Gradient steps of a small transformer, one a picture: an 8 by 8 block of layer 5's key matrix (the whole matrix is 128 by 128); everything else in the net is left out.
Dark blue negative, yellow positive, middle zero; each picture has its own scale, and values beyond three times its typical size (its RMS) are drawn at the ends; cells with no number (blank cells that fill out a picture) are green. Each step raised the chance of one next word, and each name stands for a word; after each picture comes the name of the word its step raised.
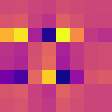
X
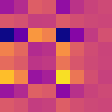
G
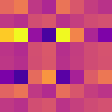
X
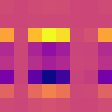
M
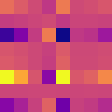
G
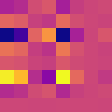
G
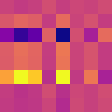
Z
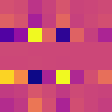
M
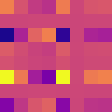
G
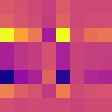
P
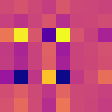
X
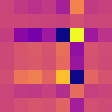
Z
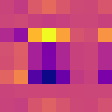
M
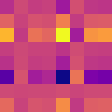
P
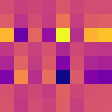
P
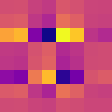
X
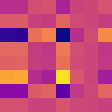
Z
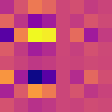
M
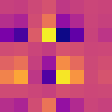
G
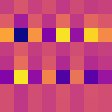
P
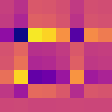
M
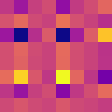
Z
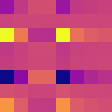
P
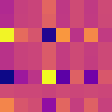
X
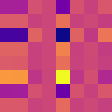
Z
